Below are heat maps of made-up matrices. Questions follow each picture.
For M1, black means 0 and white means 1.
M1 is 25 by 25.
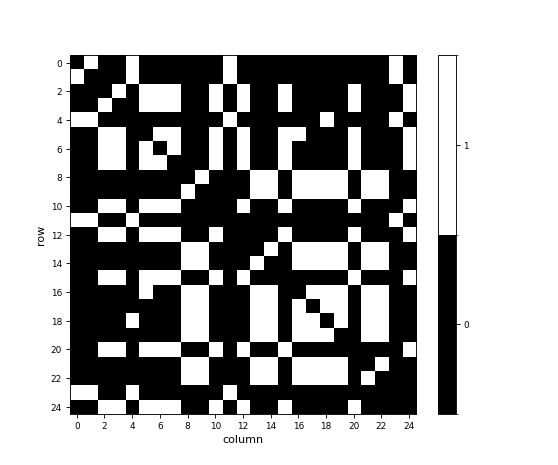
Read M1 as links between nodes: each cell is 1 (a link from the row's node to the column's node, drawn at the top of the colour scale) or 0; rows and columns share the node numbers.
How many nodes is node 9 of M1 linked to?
9
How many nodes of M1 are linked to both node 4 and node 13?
1
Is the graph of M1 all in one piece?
yes
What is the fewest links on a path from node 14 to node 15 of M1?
3
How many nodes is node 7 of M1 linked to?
9
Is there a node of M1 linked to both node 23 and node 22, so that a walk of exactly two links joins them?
no
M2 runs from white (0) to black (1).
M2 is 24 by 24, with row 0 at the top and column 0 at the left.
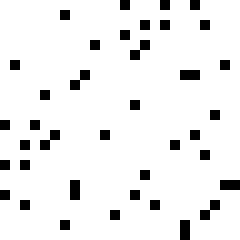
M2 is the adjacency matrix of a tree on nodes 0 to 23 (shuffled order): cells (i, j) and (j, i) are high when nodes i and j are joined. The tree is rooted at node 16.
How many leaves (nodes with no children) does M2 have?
10
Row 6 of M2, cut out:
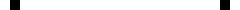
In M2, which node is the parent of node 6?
22
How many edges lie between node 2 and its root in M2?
1
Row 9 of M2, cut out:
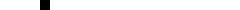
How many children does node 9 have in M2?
0
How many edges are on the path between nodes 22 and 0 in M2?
4
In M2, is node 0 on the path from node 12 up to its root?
yes
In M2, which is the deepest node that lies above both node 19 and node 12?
0
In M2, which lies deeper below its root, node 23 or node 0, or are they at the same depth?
node 23
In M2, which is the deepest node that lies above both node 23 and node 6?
18
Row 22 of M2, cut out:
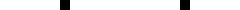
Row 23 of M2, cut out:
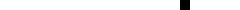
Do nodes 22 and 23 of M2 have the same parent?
yes
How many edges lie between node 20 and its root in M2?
2
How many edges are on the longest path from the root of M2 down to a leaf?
7
